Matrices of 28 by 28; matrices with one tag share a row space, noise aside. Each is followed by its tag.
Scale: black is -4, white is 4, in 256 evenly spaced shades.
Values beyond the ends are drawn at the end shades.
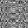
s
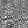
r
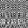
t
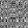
s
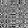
s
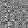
r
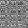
t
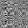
r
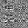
r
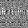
t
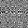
t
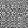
t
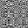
r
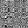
r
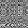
t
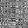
s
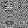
r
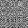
t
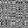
s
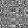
s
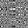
s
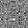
s
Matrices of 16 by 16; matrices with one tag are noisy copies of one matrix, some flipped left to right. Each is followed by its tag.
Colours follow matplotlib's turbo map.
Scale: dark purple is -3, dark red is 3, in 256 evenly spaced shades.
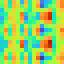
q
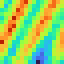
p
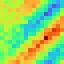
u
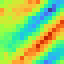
u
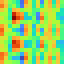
q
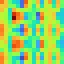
q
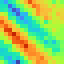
u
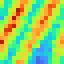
p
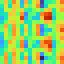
q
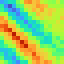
u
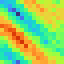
u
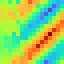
u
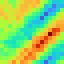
u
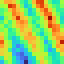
p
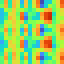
q
